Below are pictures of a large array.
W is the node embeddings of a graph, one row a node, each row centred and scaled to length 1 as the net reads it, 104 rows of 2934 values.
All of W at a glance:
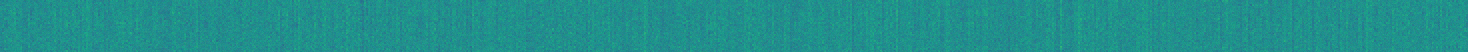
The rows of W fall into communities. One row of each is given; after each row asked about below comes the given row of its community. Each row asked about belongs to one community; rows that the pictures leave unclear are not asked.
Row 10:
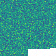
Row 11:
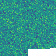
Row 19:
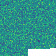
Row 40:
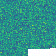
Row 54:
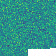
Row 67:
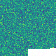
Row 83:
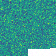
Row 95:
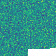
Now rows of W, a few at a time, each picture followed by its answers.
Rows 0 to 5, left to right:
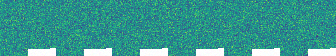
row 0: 40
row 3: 95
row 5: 11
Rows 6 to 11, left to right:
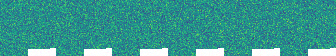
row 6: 40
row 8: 67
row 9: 83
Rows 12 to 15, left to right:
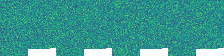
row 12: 11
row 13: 40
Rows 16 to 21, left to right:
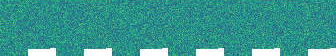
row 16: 10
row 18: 11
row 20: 19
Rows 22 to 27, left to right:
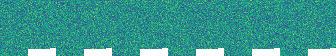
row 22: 19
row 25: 10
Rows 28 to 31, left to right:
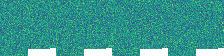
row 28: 19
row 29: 40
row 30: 40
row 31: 19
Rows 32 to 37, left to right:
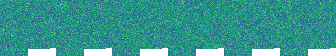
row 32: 83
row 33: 10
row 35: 11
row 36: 83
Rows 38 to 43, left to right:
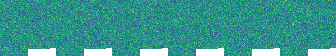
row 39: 83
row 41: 11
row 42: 10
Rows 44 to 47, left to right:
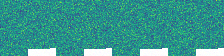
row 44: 95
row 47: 54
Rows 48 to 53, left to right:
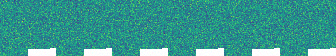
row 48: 10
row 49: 19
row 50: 40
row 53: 19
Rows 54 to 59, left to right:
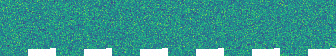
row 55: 40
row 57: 83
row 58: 40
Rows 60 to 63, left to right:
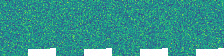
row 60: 95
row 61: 95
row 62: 83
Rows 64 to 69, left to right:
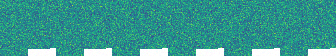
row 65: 67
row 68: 10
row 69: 19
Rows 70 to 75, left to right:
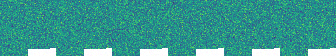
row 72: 11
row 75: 67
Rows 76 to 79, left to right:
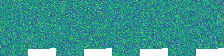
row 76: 67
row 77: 10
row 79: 83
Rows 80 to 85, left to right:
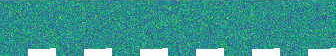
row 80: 19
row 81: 54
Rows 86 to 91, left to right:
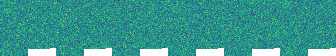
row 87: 11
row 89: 11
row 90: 83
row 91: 10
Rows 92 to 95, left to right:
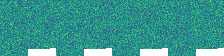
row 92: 95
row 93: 40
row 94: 19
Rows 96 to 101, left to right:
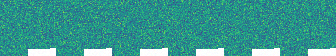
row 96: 11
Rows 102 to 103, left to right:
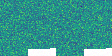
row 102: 10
